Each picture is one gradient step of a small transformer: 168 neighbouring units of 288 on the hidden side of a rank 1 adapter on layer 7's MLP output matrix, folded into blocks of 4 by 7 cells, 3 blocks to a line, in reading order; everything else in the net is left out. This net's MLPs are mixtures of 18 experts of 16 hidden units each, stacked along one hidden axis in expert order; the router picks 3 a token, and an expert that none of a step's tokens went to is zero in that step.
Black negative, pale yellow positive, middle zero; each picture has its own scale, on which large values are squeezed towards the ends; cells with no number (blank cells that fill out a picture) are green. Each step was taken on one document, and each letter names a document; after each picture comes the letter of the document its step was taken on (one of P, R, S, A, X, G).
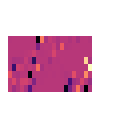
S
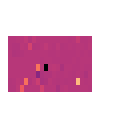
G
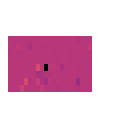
G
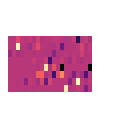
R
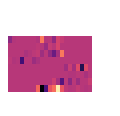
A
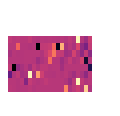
R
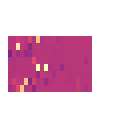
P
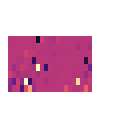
P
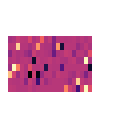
R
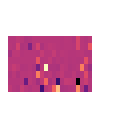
G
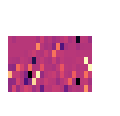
S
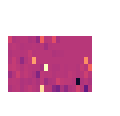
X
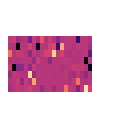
R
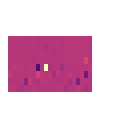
P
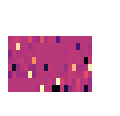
X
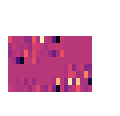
A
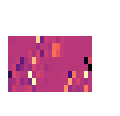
S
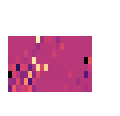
S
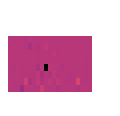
G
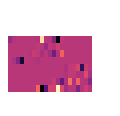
A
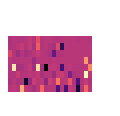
P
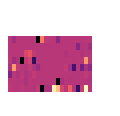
X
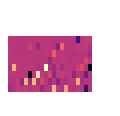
R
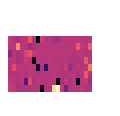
P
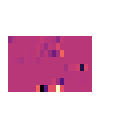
A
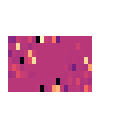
X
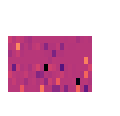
P
